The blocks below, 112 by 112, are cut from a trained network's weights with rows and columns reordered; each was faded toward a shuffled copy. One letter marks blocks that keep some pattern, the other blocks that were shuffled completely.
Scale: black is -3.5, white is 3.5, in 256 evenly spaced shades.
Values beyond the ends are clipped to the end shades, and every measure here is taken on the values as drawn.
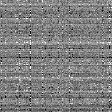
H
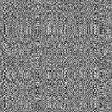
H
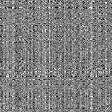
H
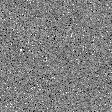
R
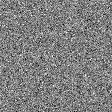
R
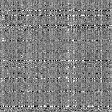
H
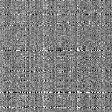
H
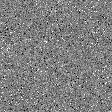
R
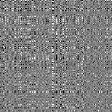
H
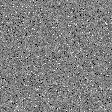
R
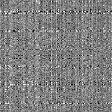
H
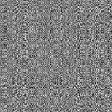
H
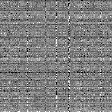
H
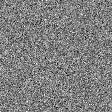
R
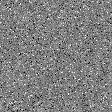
R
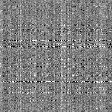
H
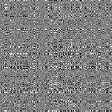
H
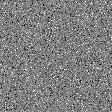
R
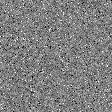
R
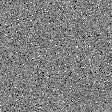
R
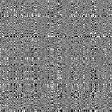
H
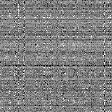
H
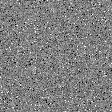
R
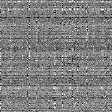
H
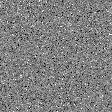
R
